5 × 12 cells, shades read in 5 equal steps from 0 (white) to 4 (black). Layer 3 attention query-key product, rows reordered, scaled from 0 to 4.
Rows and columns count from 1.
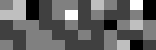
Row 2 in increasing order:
0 1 1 2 2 2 3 3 3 3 4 4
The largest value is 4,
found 6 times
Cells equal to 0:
2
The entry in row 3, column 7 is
3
